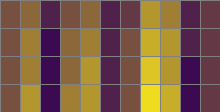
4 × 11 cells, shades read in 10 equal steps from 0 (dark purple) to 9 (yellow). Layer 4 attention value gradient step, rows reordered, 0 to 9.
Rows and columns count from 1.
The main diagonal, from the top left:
3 5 0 5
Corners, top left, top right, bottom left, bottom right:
3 2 3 2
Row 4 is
3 6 0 5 6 1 3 9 7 0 2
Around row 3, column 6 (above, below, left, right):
1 1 6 3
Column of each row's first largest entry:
8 8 8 8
